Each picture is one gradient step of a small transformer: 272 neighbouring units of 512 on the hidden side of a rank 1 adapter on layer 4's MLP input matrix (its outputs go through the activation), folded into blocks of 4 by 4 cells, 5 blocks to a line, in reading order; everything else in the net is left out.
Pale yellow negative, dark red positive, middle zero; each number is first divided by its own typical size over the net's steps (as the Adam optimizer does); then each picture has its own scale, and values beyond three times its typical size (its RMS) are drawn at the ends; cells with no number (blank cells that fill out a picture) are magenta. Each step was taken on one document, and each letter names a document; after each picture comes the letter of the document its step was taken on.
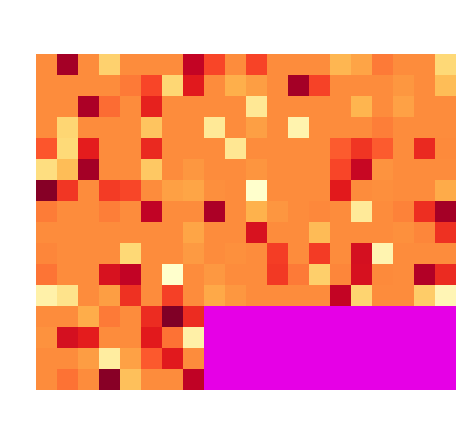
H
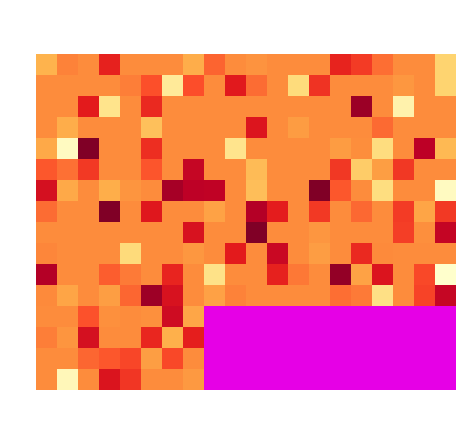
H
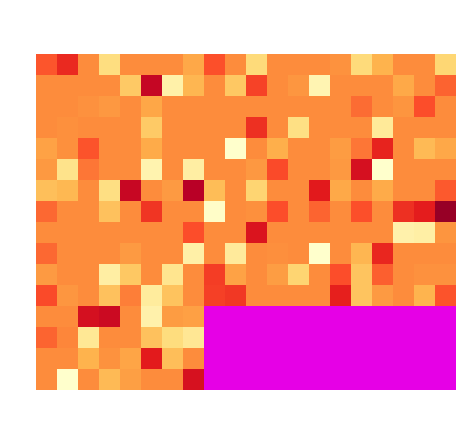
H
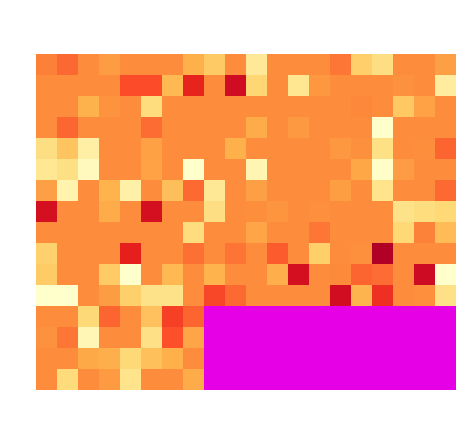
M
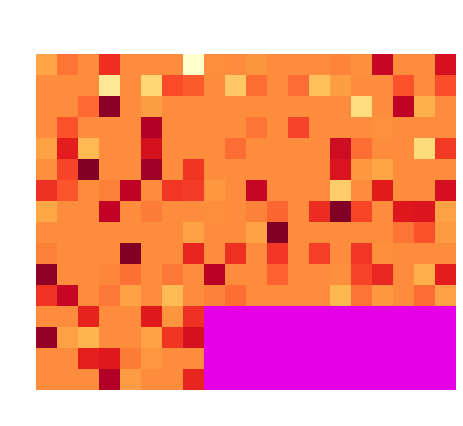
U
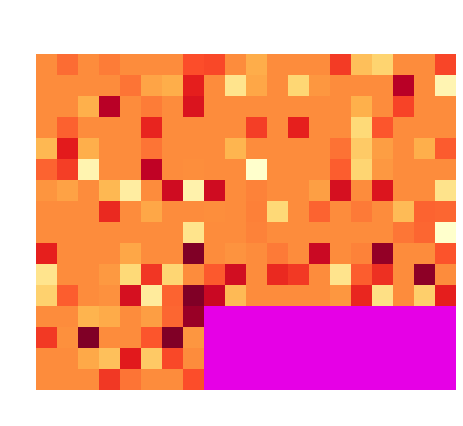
M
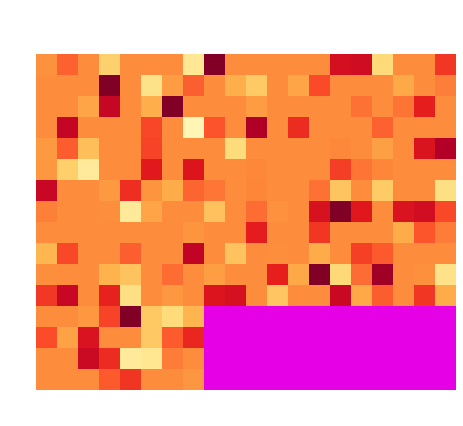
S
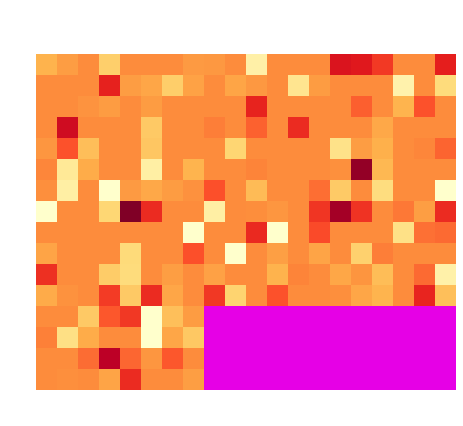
S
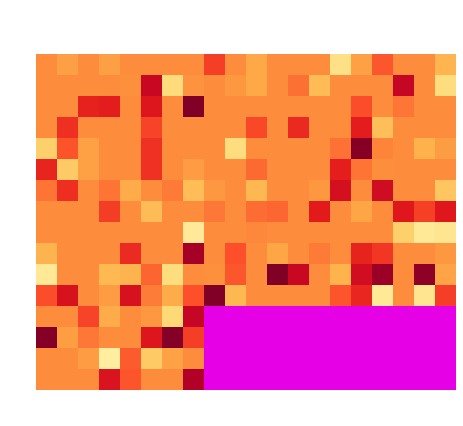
M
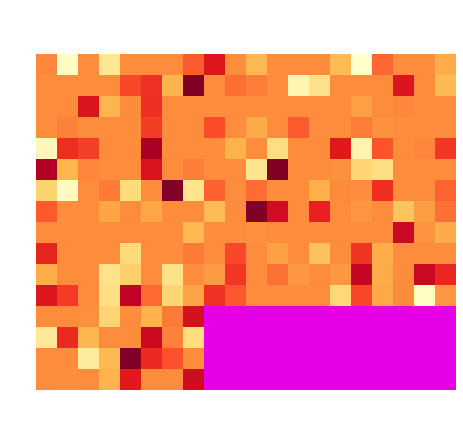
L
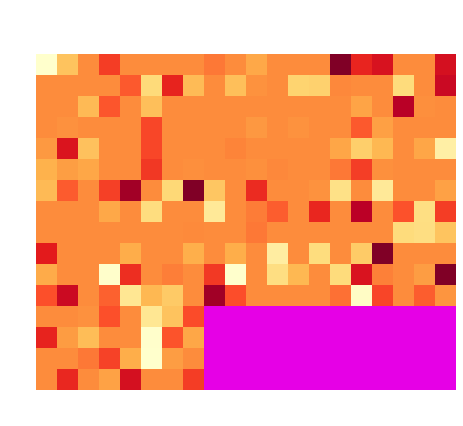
L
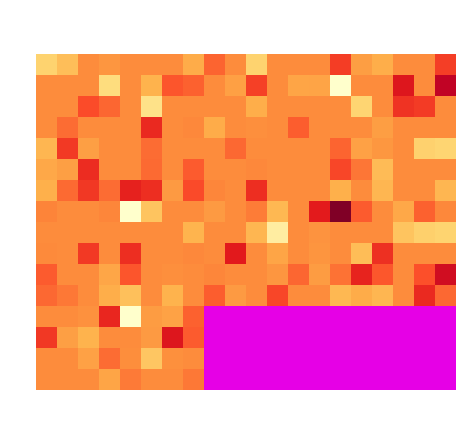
U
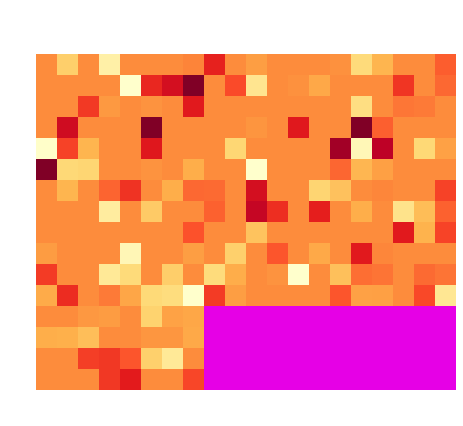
L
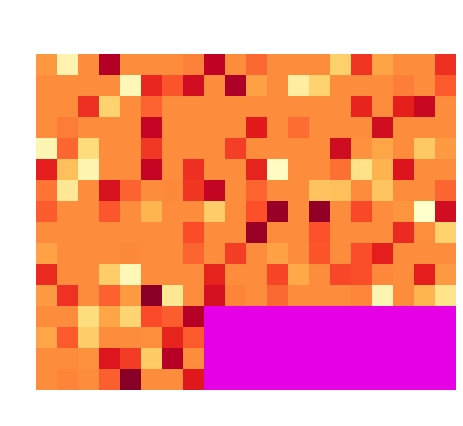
M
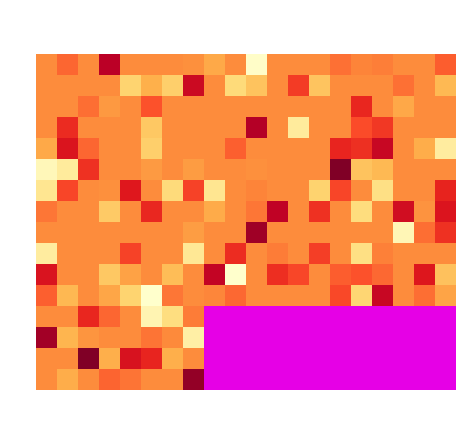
H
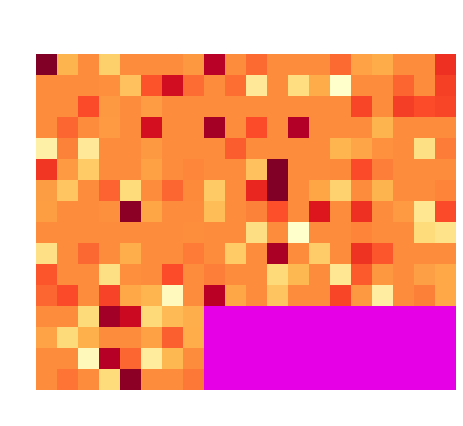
L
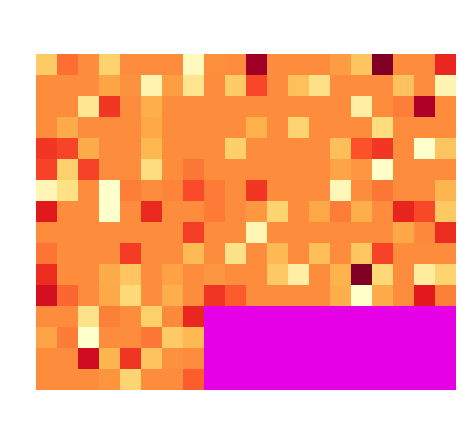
U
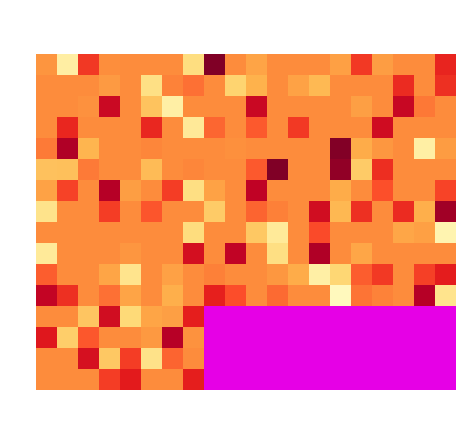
S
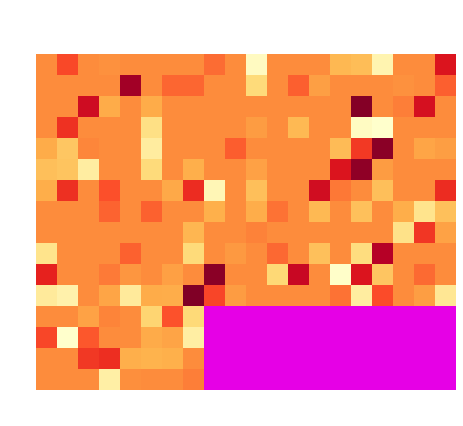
M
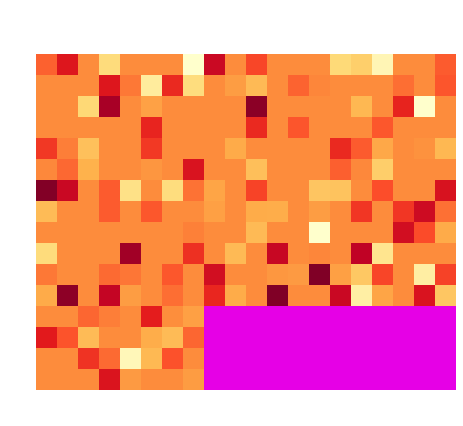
S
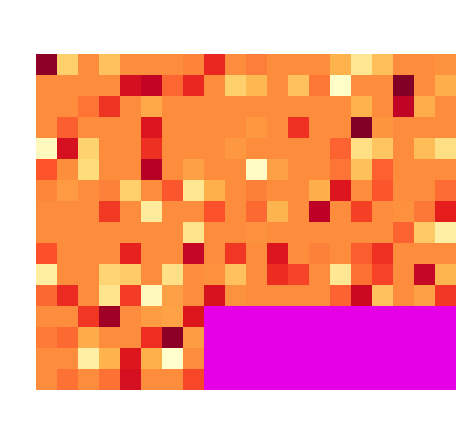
L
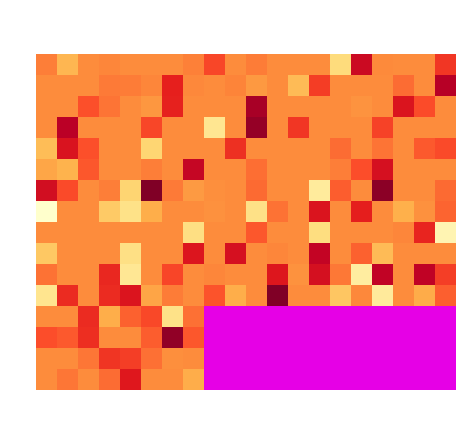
S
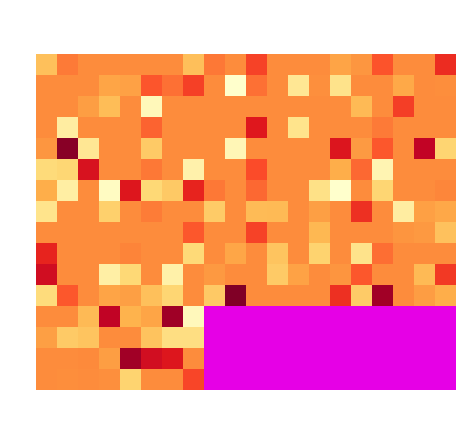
H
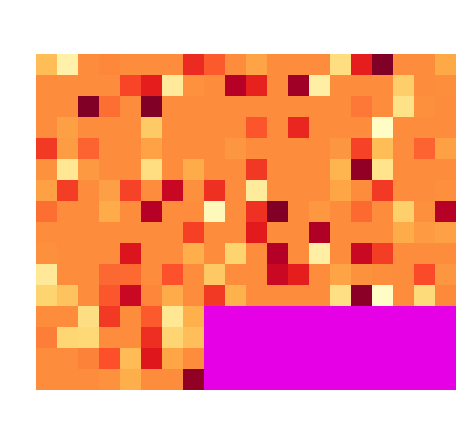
H
